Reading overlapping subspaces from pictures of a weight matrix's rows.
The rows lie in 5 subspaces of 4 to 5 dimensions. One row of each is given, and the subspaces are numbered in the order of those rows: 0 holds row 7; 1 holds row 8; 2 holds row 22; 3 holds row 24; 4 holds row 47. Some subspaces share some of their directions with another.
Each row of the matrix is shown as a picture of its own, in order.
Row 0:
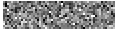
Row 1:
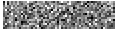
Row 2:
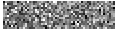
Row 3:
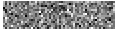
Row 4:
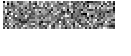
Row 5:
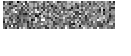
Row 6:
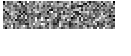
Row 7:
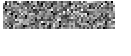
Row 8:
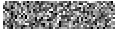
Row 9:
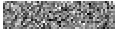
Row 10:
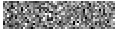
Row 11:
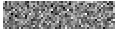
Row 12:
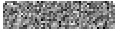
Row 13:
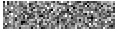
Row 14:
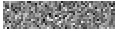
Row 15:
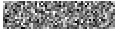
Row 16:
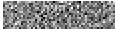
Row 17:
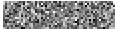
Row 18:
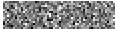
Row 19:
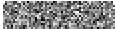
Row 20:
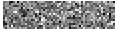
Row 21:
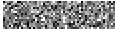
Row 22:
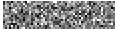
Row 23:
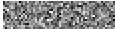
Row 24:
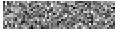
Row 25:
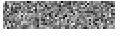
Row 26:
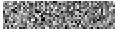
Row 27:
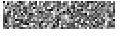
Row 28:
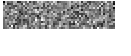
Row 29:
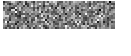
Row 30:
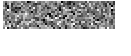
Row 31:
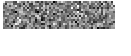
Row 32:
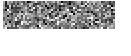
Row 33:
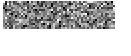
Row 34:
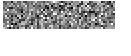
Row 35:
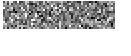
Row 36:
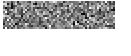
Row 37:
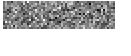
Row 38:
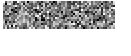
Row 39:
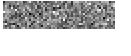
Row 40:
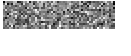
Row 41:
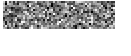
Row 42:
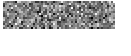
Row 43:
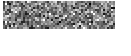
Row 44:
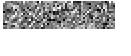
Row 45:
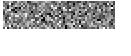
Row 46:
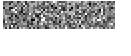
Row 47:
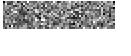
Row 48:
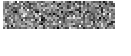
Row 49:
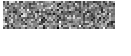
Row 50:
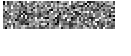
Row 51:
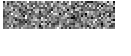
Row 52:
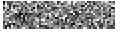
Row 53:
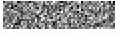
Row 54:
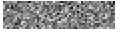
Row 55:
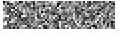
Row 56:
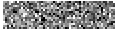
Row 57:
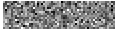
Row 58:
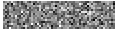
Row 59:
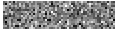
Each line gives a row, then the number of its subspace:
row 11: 4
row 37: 2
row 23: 1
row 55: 4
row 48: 4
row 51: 4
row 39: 2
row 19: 1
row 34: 2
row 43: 3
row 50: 1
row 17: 0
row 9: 2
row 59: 3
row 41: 3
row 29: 4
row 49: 4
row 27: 0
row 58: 2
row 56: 4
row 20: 4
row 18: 1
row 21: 0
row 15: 0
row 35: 4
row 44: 2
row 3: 1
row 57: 0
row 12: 2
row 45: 0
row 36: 1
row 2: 1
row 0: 1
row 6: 1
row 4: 1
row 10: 1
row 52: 2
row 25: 2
